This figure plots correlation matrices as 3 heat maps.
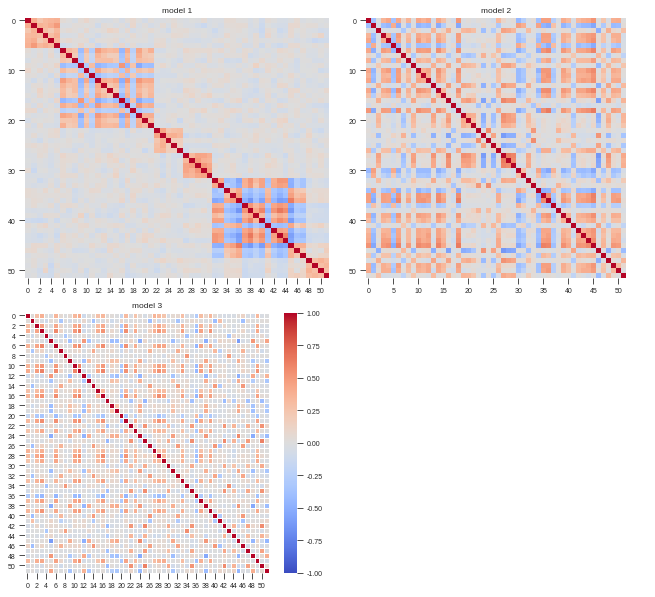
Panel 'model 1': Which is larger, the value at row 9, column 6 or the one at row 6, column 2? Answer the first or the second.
the second
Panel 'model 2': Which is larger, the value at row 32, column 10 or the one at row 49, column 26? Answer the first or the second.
the second
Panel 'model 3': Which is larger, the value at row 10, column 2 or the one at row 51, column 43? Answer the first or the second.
the first
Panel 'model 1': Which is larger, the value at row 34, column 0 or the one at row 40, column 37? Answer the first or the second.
the second
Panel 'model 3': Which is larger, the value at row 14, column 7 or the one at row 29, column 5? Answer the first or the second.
the first
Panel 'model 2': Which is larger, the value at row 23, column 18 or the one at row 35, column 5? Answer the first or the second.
the first
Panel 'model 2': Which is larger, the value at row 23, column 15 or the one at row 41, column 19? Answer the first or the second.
the first
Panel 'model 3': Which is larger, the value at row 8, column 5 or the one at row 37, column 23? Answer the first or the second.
the second
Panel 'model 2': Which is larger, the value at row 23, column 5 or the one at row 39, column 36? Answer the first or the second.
the second
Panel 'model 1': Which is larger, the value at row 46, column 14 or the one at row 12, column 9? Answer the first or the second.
the first
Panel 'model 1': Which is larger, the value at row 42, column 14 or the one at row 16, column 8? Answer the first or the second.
the first
